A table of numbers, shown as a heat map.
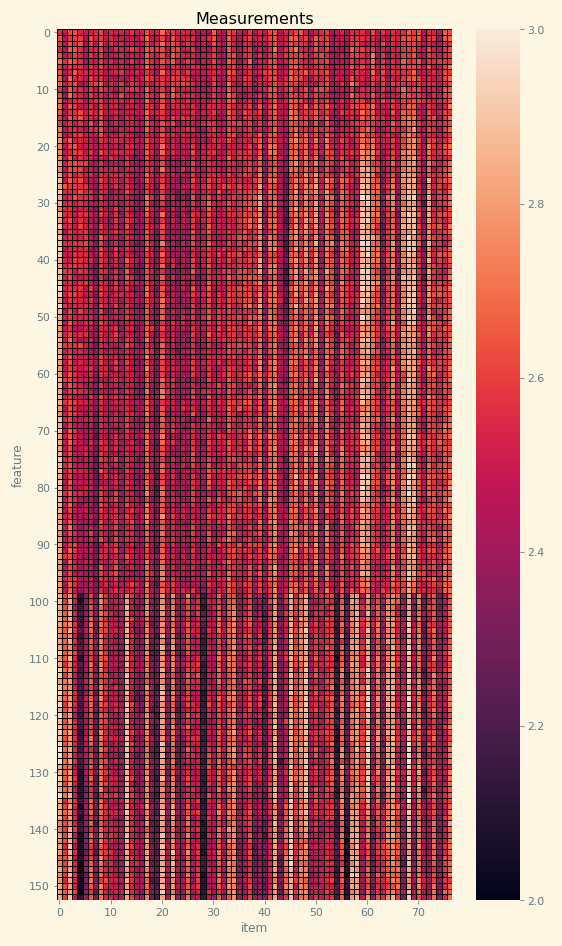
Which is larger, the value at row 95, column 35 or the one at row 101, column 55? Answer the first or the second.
the second
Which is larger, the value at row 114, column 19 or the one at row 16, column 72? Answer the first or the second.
the second
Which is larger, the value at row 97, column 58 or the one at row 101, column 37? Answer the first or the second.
the second
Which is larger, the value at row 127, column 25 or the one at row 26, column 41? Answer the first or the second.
the second
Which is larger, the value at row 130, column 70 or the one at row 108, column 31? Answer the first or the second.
the first
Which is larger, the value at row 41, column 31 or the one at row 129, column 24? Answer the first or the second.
the first
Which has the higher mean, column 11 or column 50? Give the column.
50
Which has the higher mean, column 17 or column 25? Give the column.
17
